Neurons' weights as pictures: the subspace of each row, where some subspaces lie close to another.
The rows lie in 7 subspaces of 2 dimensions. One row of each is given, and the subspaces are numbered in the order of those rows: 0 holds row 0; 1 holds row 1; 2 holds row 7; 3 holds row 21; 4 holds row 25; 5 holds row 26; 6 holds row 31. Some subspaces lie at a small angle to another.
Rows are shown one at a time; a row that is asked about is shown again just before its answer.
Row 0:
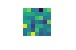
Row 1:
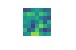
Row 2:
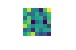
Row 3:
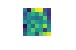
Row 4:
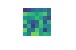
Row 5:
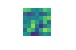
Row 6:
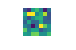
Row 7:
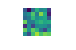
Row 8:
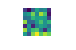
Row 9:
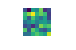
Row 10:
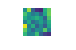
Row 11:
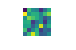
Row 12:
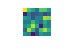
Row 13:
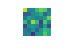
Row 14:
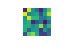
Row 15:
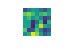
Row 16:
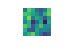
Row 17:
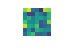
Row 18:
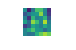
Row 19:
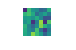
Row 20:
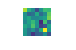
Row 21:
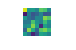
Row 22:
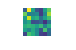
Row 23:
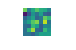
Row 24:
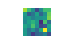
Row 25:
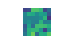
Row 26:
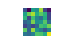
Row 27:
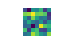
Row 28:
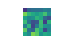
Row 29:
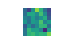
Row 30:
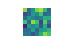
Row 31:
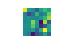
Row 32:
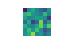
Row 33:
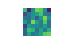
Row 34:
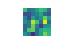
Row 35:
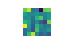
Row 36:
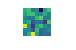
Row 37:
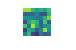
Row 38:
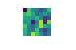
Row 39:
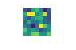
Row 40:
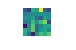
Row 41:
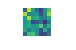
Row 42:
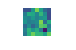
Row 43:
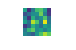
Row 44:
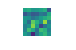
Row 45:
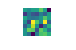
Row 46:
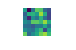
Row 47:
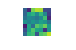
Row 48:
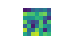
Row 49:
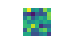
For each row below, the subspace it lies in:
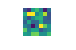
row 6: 0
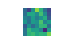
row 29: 6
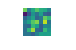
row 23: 2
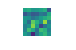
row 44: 5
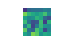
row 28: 2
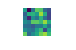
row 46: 3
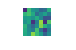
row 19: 6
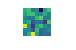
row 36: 0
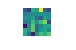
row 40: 0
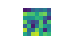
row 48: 2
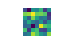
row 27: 5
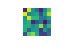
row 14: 3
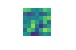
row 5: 1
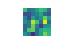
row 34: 1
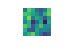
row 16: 1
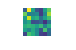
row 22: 3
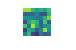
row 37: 2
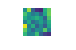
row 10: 4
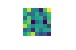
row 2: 5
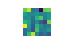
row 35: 0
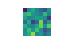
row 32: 4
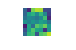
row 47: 4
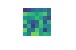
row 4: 2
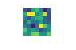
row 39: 0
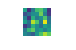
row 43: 1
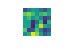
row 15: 1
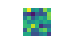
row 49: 5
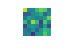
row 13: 4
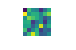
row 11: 3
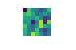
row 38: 6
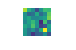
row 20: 6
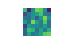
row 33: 6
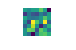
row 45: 5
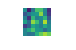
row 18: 1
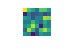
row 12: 3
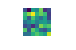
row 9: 5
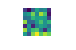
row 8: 2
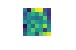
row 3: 4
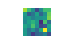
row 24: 6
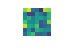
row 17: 0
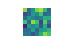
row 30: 4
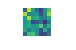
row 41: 3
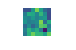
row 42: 6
